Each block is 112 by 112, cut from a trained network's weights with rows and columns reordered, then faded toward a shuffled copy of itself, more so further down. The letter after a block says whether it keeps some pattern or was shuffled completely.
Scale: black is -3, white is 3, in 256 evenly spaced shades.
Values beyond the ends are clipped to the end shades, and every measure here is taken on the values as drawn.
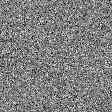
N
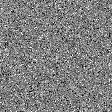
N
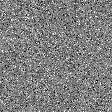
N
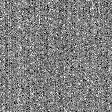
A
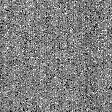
A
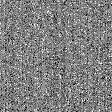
A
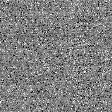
A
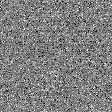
A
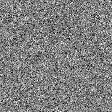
A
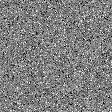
N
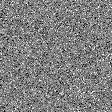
N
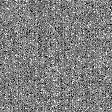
A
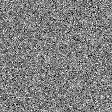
A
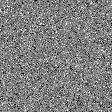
N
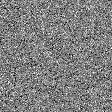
N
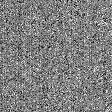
A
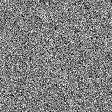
A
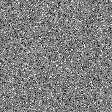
N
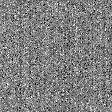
A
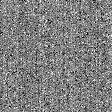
A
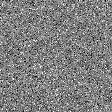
N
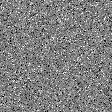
N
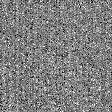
A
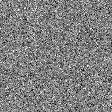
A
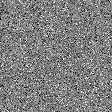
N
